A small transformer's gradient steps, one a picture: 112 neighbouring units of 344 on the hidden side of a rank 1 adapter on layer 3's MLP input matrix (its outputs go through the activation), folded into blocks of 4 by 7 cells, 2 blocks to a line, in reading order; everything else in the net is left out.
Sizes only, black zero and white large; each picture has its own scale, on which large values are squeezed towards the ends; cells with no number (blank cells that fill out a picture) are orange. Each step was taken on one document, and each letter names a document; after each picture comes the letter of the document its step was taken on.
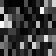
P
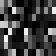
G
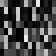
G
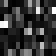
G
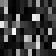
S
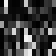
S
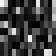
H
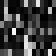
S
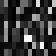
S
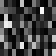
P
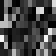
G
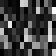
P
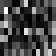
G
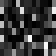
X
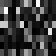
H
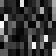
P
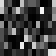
P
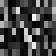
H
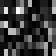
X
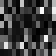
P
